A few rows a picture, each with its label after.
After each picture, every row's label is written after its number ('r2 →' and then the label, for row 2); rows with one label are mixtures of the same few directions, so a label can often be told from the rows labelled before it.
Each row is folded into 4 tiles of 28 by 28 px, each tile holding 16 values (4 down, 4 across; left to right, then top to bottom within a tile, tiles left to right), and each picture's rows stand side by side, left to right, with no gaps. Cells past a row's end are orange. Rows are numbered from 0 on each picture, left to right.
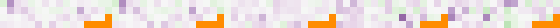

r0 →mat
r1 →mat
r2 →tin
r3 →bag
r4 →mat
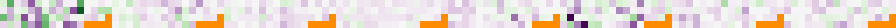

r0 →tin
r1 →bag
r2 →mat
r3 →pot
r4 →bag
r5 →pot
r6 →bag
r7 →tin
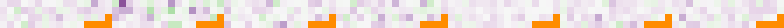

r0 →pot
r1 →mat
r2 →tin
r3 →pot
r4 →pot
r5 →tin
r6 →pot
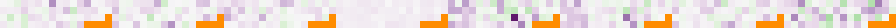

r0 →bag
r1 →tin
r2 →mat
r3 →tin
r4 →bag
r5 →bag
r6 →tin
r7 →pot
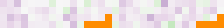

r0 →bag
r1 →tin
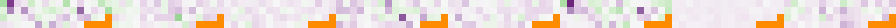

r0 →mat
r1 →bag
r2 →pot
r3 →bag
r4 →pot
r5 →mat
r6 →pot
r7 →mat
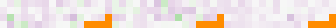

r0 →pot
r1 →bag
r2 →bag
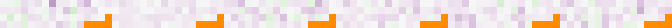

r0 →bag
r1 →tin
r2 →pot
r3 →tin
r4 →bag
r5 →tin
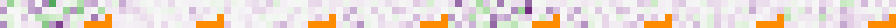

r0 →tin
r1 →mat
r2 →tin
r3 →pot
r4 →tin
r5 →pot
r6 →tin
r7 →mat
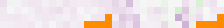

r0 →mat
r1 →bag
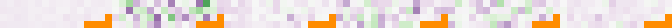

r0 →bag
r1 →pot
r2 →bag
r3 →tin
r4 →tin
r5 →tin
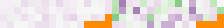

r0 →pot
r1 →mat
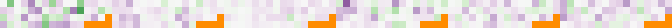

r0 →tin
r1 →bag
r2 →bag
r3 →mat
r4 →pot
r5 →mat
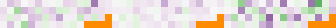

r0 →pot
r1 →bag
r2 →pot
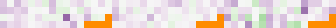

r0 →bag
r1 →mat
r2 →tin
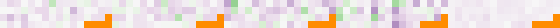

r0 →bag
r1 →bag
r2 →mat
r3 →mat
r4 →tin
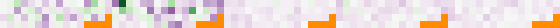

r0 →pot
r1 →mat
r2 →bag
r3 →mat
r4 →mat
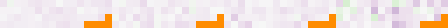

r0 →mat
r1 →tin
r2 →pot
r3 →mat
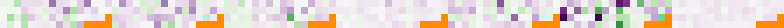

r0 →bag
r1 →tin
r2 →bag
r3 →bag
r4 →bag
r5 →mat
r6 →bag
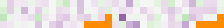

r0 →mat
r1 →pot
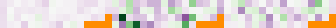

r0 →tin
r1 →pot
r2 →pot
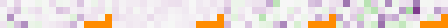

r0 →pot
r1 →mat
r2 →tin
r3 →tin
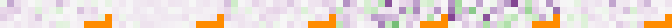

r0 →mat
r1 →pot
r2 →mat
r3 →tin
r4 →mat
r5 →bag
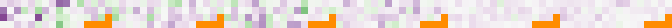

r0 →mat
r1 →mat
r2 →tin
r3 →tin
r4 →bag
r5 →mat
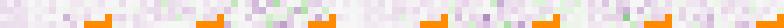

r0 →bag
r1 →bag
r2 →tin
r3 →bag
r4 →tin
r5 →bag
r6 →tin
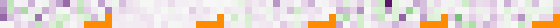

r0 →mat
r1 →mat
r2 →bag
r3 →bag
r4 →pot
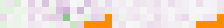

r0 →bag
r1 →pot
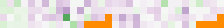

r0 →bag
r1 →bag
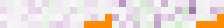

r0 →tin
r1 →tin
